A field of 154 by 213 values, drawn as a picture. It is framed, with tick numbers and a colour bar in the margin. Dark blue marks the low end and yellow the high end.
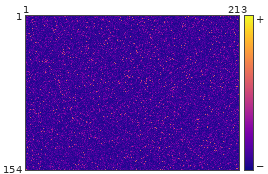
Seam: none. Histogram: skewed, a long tail of high values. Average level on the scale: 10%. Grain: fine.
